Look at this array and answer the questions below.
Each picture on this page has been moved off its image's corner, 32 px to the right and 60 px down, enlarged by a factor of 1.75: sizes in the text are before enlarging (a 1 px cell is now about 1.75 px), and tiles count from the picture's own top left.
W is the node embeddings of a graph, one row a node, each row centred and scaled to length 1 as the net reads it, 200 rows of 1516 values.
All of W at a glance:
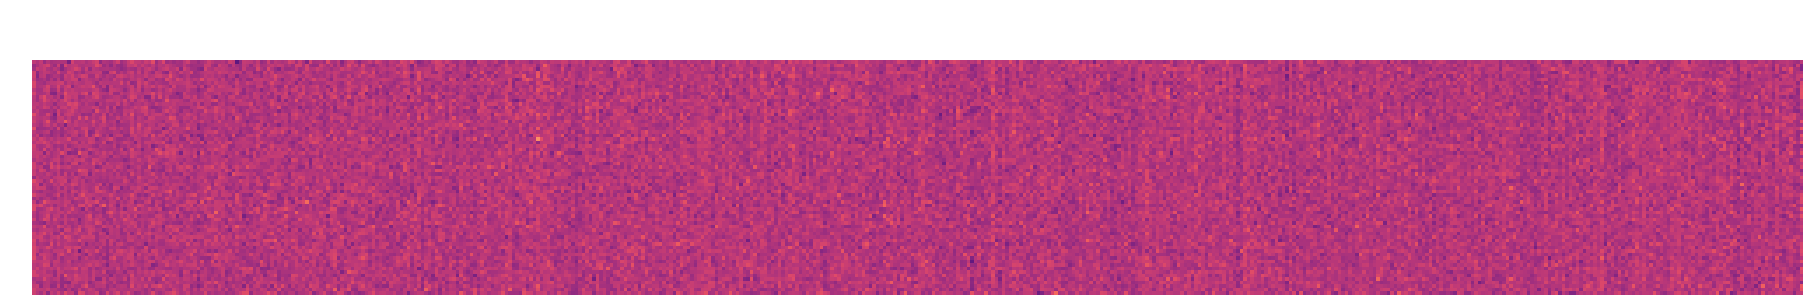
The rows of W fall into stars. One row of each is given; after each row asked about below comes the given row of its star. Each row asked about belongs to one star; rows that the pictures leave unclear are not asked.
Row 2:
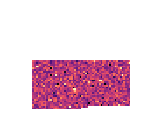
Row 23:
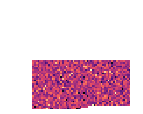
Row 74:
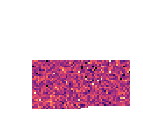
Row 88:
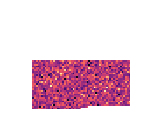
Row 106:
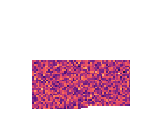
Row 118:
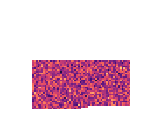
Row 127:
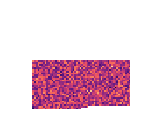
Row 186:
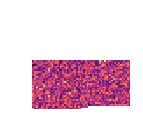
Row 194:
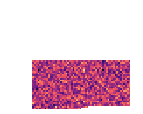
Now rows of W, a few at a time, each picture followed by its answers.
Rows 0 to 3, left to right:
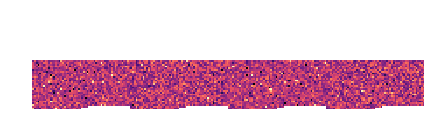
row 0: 2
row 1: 194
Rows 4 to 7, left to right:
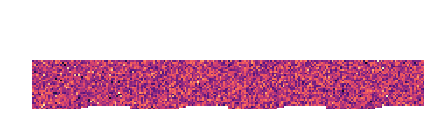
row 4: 106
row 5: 2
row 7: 2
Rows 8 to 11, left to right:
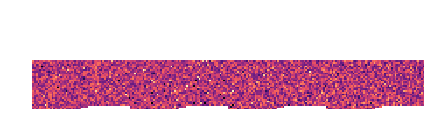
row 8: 23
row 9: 74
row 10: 74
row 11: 127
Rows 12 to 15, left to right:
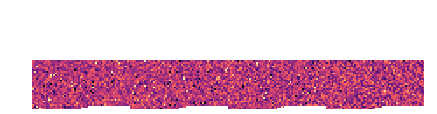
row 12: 2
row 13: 74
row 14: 186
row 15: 118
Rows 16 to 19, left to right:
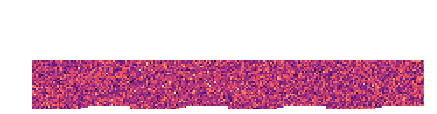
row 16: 106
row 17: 23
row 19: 194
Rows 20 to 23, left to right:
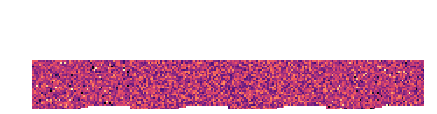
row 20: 74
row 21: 23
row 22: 194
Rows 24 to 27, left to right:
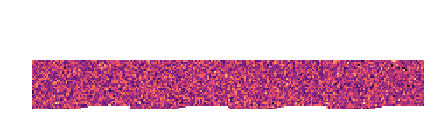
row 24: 74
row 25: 23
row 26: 186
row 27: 186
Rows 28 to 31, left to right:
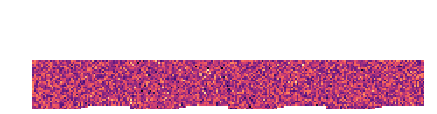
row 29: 186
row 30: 127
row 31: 2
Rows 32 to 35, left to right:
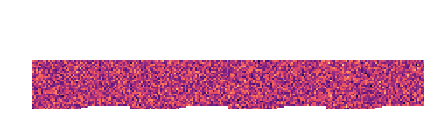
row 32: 127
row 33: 127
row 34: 106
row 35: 118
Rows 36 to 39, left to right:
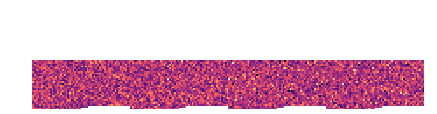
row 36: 106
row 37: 194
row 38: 88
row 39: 106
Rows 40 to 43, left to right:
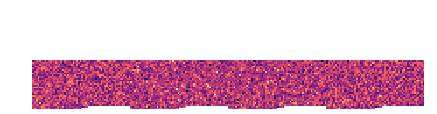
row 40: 106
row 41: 127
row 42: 106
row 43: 106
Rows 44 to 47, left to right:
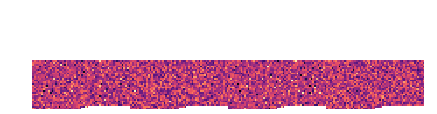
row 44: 186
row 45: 23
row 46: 186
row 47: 186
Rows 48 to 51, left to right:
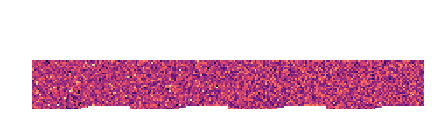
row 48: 23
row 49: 186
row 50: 118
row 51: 127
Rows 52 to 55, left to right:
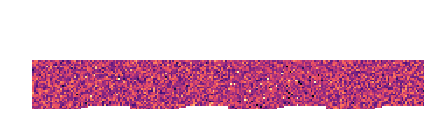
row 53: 118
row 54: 2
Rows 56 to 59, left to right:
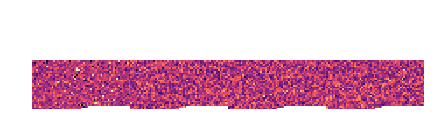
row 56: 194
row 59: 186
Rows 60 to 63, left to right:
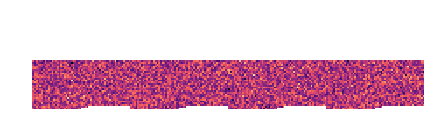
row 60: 186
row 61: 106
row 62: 127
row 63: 2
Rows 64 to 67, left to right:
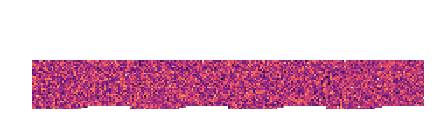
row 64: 2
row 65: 186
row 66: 194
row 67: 23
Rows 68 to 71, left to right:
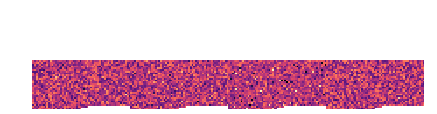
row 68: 88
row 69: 194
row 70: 194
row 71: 23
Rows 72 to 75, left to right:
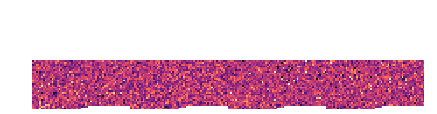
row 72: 106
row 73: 23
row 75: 88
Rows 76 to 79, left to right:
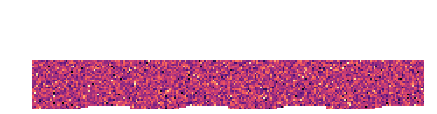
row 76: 74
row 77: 23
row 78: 186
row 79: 118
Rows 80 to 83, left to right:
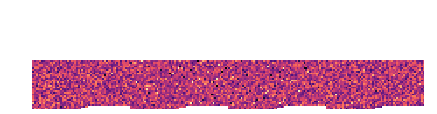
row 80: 186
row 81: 118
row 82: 186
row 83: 106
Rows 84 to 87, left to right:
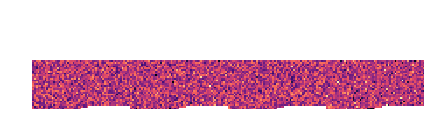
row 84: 88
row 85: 23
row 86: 106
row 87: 23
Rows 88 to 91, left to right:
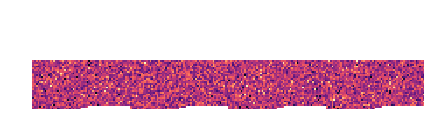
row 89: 2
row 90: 88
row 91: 88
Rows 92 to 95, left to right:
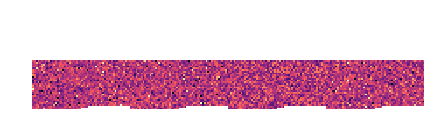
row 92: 118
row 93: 74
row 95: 118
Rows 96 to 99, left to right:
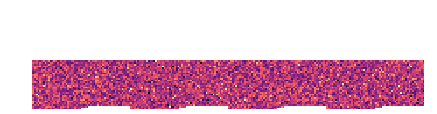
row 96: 186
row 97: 118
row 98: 186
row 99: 106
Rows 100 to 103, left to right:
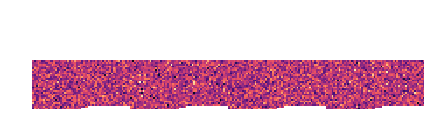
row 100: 194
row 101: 88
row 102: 194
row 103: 106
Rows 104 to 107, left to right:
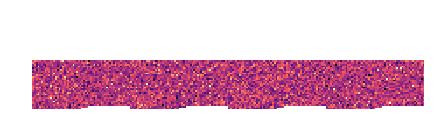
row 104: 88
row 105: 106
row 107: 194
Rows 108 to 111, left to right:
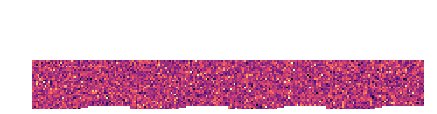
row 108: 23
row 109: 106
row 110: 2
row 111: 106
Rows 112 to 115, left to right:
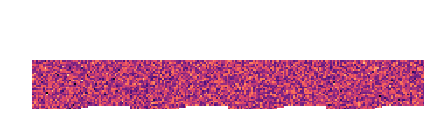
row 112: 106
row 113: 194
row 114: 118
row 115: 118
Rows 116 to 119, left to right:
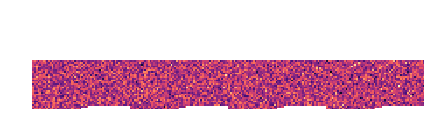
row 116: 186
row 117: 88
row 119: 106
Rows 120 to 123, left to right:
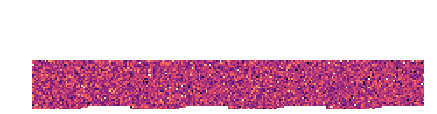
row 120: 23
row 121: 127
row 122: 23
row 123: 194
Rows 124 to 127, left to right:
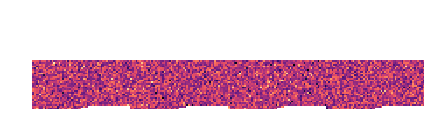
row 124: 118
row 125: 106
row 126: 186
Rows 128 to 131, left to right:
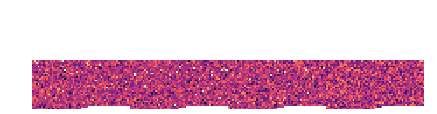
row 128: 88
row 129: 74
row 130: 186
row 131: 88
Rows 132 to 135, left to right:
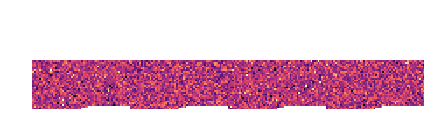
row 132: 127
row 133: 74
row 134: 127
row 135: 194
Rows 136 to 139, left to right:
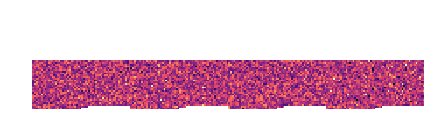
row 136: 127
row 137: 186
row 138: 2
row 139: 127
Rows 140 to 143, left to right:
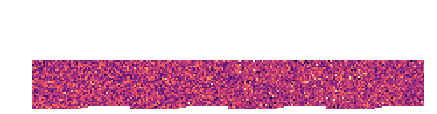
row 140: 186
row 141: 118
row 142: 118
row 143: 88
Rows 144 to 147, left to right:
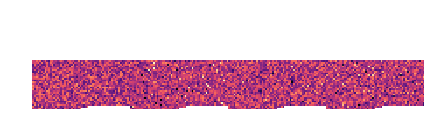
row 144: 88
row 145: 127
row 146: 106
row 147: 106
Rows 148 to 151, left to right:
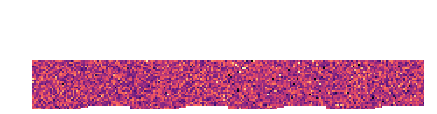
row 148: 74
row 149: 194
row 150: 118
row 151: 106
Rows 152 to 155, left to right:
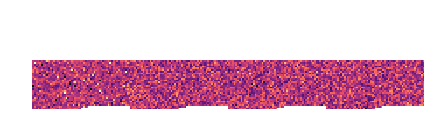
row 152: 194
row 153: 74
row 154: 74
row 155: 118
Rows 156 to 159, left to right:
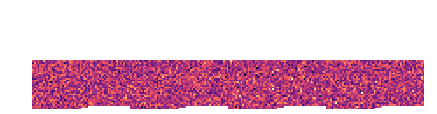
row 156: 118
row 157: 88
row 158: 88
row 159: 23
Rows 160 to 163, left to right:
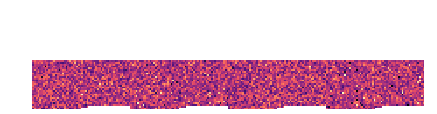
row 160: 88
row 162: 194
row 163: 127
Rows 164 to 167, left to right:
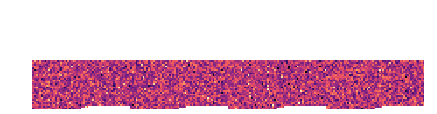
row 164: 186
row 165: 194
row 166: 74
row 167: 88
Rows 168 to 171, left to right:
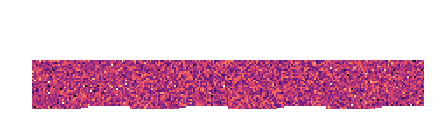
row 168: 127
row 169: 186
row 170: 74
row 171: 23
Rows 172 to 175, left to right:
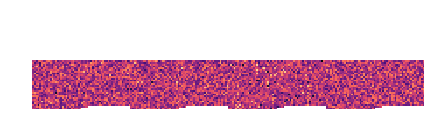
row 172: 106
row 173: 127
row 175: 127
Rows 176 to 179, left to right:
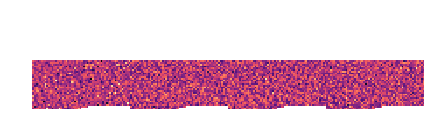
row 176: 23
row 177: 88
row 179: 194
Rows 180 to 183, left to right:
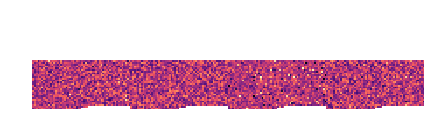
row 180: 23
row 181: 2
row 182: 194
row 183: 2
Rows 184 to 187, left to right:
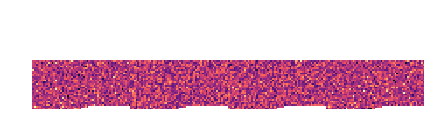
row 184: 23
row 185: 106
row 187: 23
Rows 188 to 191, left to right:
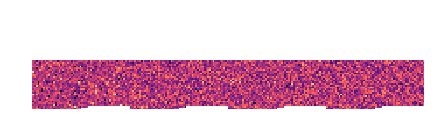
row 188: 118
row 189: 106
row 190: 127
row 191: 2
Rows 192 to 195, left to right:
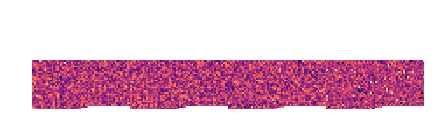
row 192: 186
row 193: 186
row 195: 23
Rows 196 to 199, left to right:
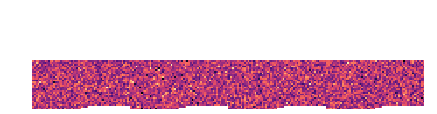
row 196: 88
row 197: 88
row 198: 2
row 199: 118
